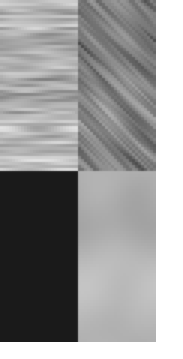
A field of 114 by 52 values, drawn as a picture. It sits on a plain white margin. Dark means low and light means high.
The table splits into 2 rows of 2 panels. Panel 1,1: high, streaked across. Panel 1,2: middling, slanting down to the right. Panel 2,1: very low, flat. Panel 2,2: high, smooth, faint in contrast.
